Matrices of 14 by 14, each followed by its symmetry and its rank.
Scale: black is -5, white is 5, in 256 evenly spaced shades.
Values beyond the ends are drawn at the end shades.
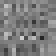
neither, rank three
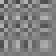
symmetric, rank one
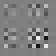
symmetric, rank one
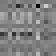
neither, rank two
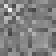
symmetric, rank three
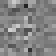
neither, rank three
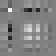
symmetric, rank one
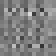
neither, rank three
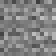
neither, rank three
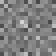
symmetric, rank three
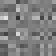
neither, rank two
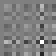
symmetric, rank one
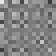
symmetric, rank three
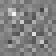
symmetric, rank three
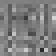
neither, rank two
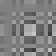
symmetric, rank one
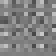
neither, rank two
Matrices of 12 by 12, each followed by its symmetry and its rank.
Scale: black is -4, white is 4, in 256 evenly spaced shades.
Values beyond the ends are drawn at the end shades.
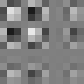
symmetric, rank one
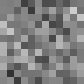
antisymmetric, full rank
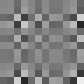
symmetric, rank one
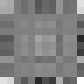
symmetric, rank one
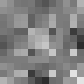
symmetric, rank two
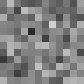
neither, full rank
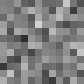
antisymmetric, full rank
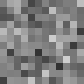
antisymmetric, full rank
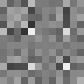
symmetric, rank two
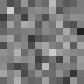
neither, full rank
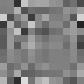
antisymmetric, rank two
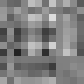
antisymmetric, rank two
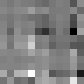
antisymmetric, rank two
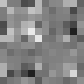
symmetric, rank two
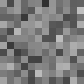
neither, full rank
